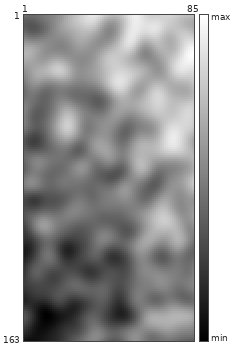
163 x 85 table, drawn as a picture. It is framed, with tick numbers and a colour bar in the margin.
Stripes: none. Grain: smooth. Ninth with the lowest average: bottom left. Average level on the scale: 50%. Odd rows or columns: none. Ninth with the highest average: top right. Histogram: bell-shaped. Mirror symmetry: none. Slope: up to the top right.
